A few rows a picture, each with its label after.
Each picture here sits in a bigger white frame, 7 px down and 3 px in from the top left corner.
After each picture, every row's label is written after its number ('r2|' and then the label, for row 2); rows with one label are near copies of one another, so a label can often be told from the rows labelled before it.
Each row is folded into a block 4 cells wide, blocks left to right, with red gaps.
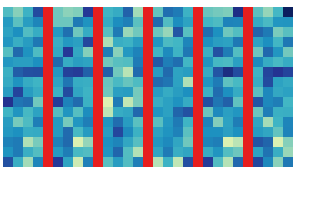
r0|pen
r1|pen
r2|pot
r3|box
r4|pen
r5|pen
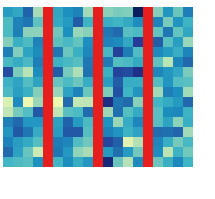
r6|pot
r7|pot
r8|pen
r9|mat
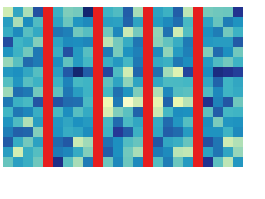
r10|mat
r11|pen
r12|pot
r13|pot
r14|pen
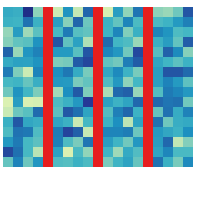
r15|pot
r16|mat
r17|mat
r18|pen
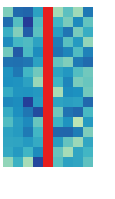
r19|box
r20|mat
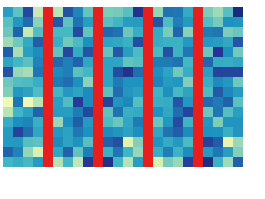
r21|pot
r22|box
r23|pen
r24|box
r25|pen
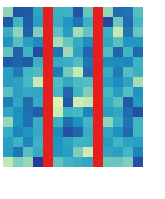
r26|box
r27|pot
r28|box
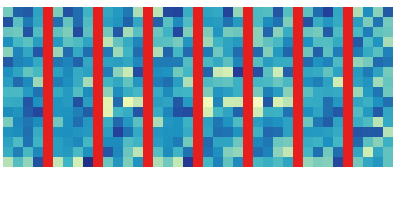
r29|box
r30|box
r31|pot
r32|box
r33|pot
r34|pot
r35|box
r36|mat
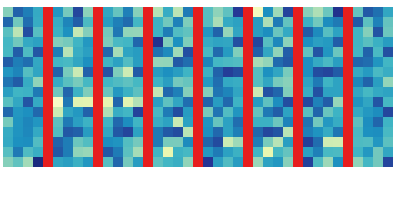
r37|box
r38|pot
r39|pot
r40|mat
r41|pen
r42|mat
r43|pen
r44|box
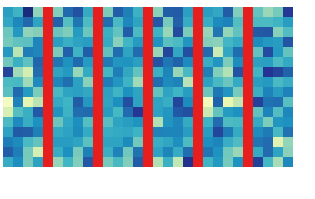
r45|pot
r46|box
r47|box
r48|box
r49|pot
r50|pen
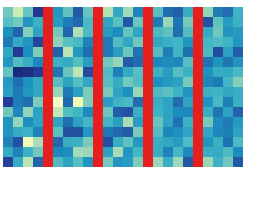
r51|pen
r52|pot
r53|mat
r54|box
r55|box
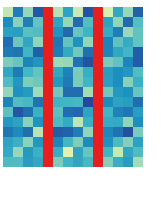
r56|mat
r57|mat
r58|mat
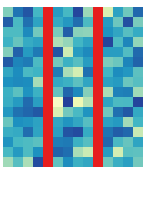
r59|box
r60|pot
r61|mat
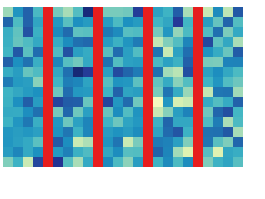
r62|box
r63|pen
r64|pen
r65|pot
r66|mat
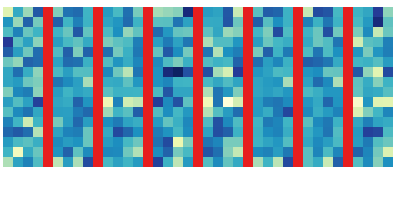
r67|mat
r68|box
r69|pot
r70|pen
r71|pot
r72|box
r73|box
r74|pot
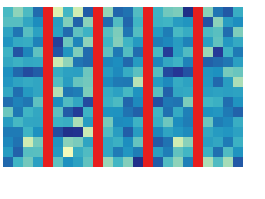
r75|pen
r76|mat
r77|box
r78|pen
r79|box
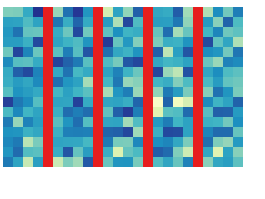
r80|pen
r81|box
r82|mat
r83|pot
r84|mat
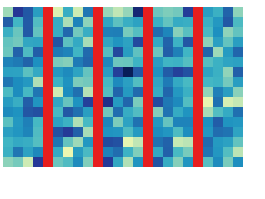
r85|box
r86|mat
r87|pen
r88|pen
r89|pot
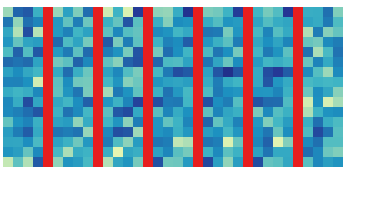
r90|box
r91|mat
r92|mat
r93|pen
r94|pen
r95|pen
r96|pot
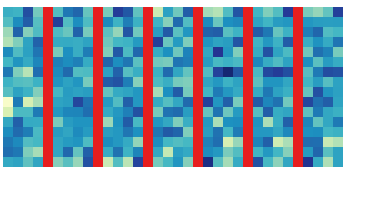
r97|pot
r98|box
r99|box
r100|mat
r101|pen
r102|pen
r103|pen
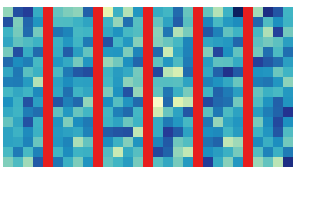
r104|box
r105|pen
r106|mat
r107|pot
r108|pen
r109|box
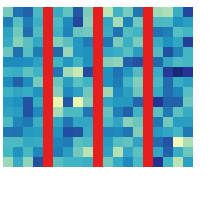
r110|box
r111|pot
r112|mat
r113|pen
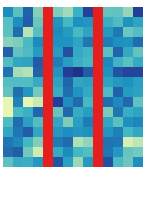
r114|pot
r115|pen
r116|pen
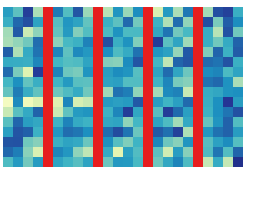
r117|pot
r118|pot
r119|mat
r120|mat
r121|box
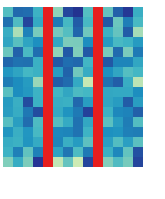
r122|box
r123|box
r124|box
